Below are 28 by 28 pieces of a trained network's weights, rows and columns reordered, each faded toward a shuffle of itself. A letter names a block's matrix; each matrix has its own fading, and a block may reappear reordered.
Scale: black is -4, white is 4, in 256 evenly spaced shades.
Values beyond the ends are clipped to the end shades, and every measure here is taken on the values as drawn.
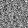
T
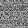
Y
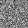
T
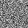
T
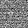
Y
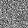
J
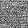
Y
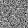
J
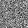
T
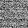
Y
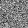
T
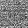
Y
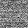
Y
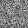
T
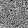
J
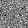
J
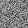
T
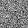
T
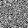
J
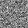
T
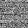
Y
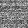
Y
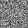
T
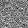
T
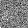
J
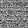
Y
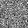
J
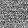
Y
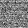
Y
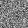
T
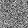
T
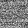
Y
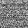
Y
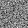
T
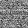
Y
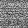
Y
